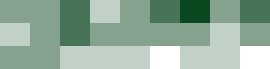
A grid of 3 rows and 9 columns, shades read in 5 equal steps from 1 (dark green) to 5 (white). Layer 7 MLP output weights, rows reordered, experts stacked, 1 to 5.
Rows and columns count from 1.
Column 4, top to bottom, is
4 3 4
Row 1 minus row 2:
-1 0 0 1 0 -1 -2 -1 -1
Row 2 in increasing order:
2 3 3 3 3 3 3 4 4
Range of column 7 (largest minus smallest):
3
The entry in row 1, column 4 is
4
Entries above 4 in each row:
0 0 2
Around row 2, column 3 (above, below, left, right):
2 4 3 3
